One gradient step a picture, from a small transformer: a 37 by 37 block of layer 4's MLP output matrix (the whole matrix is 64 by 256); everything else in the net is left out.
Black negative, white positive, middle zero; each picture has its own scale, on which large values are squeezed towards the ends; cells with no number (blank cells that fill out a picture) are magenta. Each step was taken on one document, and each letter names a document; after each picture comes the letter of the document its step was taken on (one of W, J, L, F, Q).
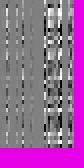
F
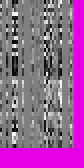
F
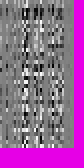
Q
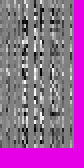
Q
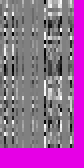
F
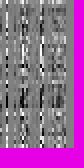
Q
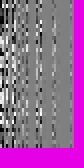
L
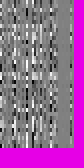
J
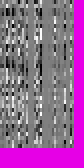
L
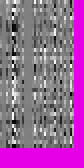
F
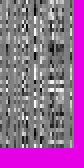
Q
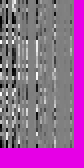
L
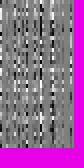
Q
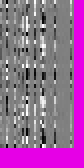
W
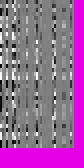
L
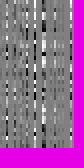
W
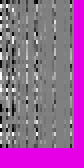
L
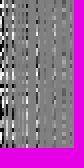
L
